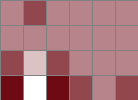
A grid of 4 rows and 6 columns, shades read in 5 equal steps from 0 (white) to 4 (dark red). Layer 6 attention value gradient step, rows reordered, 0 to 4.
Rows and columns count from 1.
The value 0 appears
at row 4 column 2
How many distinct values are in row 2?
1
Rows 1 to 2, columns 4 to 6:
2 2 2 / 2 2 2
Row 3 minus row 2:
1 -1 1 0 0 0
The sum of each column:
11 6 11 9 8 9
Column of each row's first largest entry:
2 1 1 1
